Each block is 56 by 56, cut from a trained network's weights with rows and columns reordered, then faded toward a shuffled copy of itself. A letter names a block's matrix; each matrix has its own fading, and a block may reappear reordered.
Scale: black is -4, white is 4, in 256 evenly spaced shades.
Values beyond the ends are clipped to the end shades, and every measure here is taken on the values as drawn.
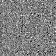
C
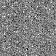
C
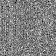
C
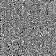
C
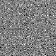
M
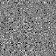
M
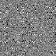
M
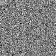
C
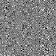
M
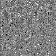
C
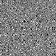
M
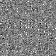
C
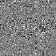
M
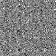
C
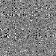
M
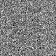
C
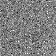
C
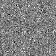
C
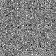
C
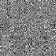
M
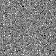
C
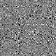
M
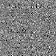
M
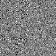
M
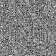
C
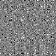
M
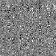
M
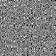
M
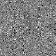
M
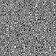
M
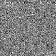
C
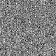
C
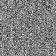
C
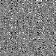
M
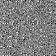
C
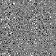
M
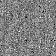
C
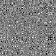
M
